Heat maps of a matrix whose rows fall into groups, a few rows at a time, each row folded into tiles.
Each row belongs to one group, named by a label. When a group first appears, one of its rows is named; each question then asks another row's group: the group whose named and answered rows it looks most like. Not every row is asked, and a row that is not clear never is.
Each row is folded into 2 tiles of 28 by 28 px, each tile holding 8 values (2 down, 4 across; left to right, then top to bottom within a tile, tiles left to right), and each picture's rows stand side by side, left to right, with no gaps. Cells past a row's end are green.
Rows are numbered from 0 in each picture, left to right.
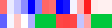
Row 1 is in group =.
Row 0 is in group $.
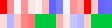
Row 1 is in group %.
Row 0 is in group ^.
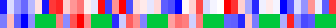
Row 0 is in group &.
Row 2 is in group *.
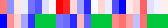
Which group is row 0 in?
$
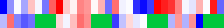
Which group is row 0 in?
&
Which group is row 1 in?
^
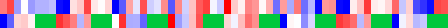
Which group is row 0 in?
*
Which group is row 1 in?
=
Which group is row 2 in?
&
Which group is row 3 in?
%
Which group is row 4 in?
^
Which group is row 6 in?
=
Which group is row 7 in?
$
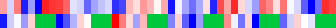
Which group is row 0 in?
$
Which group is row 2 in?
=
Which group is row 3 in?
&
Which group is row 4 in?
*
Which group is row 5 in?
$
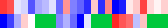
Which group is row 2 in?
=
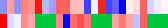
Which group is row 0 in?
%
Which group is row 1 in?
^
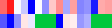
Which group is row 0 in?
*
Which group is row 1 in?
$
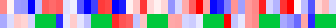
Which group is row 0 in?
$
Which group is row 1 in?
$
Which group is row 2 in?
=
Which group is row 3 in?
%
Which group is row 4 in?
%
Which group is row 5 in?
*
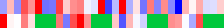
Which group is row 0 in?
%
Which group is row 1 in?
^
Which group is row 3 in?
=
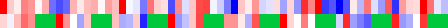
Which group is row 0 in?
^
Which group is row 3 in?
%
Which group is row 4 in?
=
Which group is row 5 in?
%
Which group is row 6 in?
&
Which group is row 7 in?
%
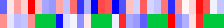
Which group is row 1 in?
$
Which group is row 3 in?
%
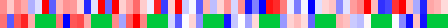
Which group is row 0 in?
^
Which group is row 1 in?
^
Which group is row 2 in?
^
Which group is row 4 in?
$
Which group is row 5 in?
$
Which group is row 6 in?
%
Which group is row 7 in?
*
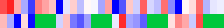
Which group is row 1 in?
&
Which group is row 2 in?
&
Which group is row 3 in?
=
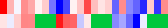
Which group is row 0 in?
^
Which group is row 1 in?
=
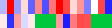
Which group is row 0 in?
*
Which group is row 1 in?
^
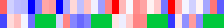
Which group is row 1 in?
&
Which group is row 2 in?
^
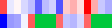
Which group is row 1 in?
%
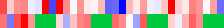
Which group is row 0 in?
^
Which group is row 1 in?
^
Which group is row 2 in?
=
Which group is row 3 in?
^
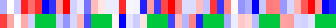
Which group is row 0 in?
%
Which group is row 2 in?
*
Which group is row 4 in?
$
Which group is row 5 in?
%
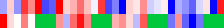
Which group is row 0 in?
%
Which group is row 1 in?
^
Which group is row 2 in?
=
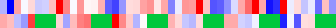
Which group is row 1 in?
^
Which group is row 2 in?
=
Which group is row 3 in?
%
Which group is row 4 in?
%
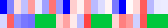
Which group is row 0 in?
&
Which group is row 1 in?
=
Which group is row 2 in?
=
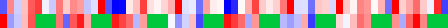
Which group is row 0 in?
%
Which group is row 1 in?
^
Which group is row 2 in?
=
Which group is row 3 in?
*
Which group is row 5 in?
*
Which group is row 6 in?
^
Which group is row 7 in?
^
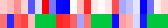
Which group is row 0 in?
^
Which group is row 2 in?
$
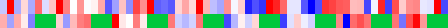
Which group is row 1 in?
^
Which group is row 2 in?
%
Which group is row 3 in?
%
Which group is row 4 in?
$
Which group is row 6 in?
^
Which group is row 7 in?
^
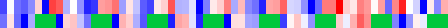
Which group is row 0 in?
&
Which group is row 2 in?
$
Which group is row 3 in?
$
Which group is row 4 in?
$
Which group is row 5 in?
$
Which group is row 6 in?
^
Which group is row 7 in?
*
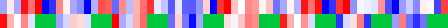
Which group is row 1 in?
$
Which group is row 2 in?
%
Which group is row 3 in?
&
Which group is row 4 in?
^
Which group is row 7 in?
&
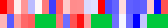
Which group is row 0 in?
^
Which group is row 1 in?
^
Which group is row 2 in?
&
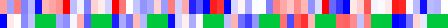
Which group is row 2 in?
*
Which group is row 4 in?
&
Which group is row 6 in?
=
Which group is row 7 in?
*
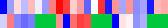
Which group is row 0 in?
&
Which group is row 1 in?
^
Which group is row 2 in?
$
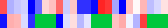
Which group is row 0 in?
$
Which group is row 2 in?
=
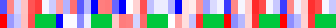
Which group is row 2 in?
=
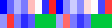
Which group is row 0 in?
&
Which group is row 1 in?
&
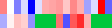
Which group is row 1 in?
^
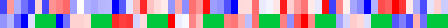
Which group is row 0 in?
&
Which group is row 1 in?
*
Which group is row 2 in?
=
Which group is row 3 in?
%
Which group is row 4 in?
=
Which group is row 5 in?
^
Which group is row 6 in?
$
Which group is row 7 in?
*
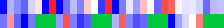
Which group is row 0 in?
&
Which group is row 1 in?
&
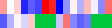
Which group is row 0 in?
$
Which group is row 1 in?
&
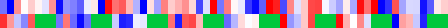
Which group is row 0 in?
=
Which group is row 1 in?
&
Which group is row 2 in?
*
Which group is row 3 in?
^
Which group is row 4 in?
$
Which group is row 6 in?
%
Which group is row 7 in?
$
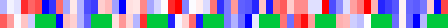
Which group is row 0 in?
%
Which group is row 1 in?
$
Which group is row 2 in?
=
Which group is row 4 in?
&
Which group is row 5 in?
^
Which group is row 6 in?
%
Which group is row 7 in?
&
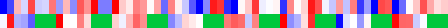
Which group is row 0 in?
&
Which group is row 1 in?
%
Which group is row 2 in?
^
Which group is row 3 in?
$
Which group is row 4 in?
=
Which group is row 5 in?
%
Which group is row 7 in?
=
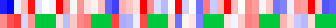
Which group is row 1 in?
^
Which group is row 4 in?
^
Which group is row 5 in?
%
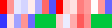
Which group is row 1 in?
^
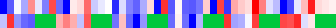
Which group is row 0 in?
&
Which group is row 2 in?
&
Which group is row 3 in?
&
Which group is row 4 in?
%
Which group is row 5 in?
=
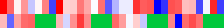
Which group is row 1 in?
^
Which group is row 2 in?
%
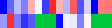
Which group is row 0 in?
&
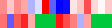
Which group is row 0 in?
^
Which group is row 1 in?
=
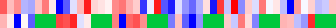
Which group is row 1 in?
=
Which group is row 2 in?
^
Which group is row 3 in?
&
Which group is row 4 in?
*
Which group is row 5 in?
=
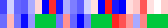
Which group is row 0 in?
&
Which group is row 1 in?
&
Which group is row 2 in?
=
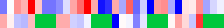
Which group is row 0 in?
%
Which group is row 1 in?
%
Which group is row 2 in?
$
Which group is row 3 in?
=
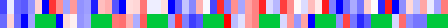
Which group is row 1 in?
$
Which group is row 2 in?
=
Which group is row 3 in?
&
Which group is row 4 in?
%
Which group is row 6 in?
&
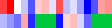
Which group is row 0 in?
*
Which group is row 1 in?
$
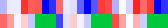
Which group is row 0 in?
%
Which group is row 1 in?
$
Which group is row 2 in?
%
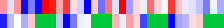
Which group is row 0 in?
$
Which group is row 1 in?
*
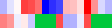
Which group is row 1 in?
%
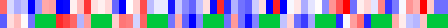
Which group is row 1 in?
=
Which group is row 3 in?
&
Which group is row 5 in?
&
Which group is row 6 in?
*
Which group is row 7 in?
%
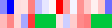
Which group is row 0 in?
=
